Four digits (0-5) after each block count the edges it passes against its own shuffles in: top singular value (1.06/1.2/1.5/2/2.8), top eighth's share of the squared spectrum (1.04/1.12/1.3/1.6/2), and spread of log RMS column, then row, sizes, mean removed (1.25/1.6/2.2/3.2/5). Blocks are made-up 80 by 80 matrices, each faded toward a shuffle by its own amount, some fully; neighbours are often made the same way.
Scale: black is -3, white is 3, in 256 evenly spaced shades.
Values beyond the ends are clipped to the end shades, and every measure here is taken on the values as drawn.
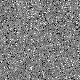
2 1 0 0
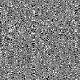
4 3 2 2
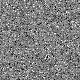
1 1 0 0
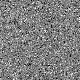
0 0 0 0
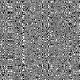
4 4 3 2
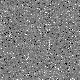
2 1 0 0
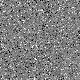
1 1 0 0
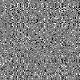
4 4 3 2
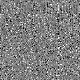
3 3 1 1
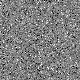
0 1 1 0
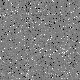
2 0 0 0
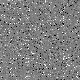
3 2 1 0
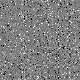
3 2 1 0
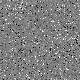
2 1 0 0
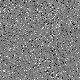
3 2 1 0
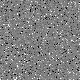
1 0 0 0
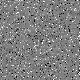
3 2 1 0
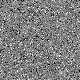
0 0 0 0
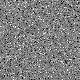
0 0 0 0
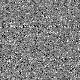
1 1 0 2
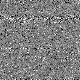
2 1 0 2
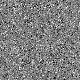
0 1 0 1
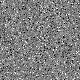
0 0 0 0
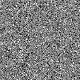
1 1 2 0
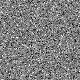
0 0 0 0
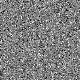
0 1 2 0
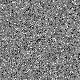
0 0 0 0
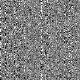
1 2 4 0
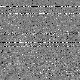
3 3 0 3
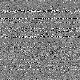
2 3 0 4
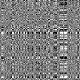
5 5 4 4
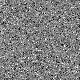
1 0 0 0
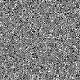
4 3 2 1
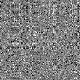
4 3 2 2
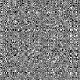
4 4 3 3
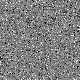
0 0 0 0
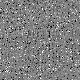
3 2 1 0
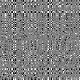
5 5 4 3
